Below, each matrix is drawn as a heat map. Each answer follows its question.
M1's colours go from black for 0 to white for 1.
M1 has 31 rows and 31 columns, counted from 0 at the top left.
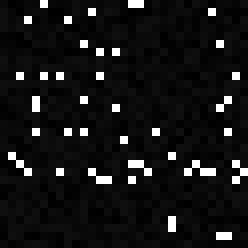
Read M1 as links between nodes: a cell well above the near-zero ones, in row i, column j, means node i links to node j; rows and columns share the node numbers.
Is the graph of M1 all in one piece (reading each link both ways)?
yes
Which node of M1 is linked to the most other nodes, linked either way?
node 21
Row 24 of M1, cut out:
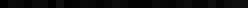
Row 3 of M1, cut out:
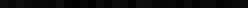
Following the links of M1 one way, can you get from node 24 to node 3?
no
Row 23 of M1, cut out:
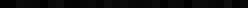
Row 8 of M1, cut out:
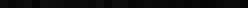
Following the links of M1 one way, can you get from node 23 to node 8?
no
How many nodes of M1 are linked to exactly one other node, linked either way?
6
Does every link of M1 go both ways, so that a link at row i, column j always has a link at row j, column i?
no
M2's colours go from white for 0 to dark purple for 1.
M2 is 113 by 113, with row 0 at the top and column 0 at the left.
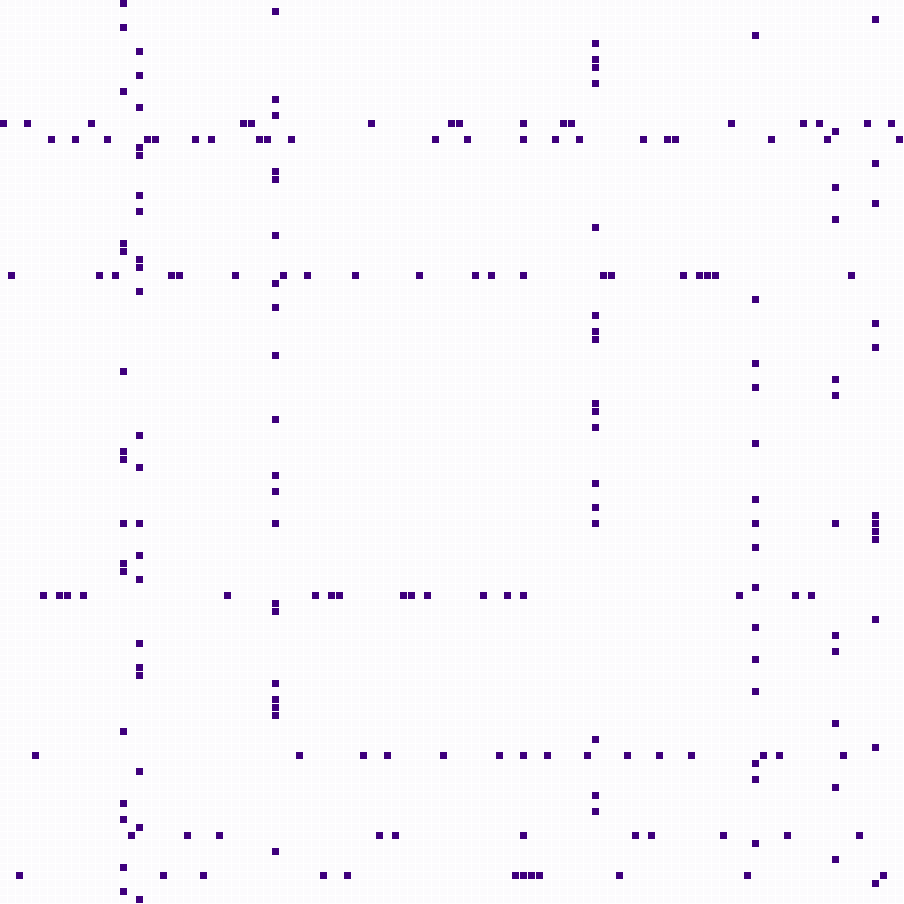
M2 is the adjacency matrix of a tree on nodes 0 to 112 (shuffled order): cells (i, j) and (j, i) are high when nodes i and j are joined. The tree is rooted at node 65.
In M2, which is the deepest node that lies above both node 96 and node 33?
17
